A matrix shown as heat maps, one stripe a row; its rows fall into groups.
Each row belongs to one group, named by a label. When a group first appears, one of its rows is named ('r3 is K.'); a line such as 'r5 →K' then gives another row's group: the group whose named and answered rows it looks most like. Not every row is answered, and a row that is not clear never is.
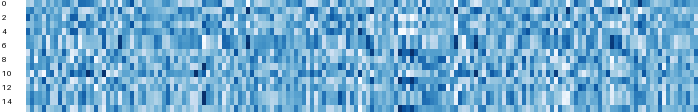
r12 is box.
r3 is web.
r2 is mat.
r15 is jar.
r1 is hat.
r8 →box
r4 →mat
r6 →hat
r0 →web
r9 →web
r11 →jar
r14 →web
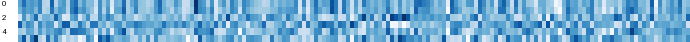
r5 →jar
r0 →web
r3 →mat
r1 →web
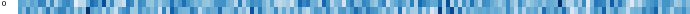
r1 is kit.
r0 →hat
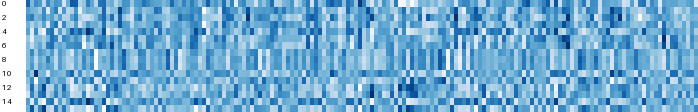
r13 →jar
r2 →hat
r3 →hat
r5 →hat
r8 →box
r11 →box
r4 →mat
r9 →box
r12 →jar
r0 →mat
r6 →hat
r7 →box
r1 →hat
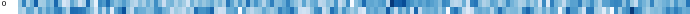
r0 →jar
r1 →web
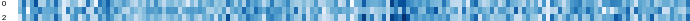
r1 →box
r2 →jar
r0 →jar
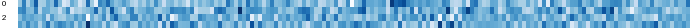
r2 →box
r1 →hat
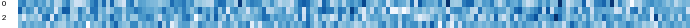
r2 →hat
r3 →box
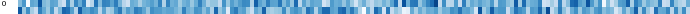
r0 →box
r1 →mat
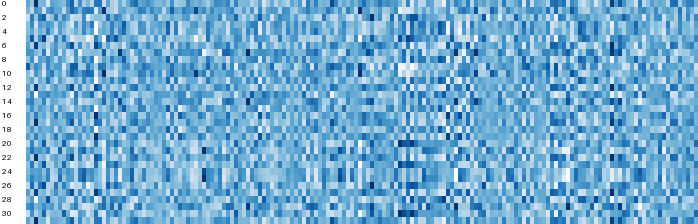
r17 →kit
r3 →box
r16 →kit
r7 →hat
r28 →box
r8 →box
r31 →kit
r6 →kit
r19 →kit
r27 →kit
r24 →web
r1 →mat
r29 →hat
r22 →kit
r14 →hat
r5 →jar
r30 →jar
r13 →box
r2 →jar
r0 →kit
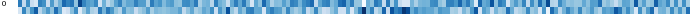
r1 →jar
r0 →mat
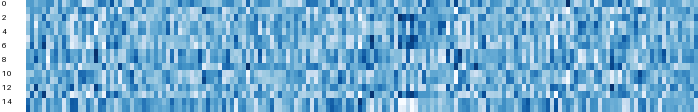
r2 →jar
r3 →box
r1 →web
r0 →hat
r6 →jar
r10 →web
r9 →hat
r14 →mat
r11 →web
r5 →jar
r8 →kit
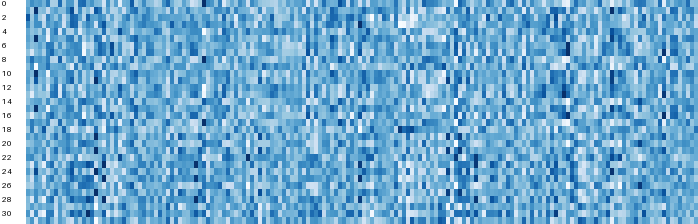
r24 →kit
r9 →box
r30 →mat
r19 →kit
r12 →hat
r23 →mat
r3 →mat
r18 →jar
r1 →kit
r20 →web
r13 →hat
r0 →web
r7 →hat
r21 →kit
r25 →mat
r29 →box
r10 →kit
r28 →mat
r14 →web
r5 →kit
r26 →web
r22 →hat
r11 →kit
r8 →web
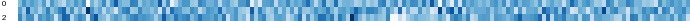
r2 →mat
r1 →kit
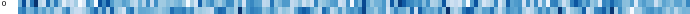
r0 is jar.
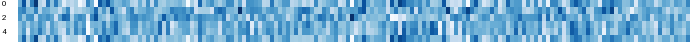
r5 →jar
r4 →box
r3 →box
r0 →jar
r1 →hat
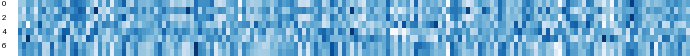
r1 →mat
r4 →mat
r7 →web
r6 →web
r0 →web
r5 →kit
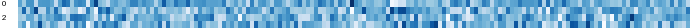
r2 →web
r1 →jar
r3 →box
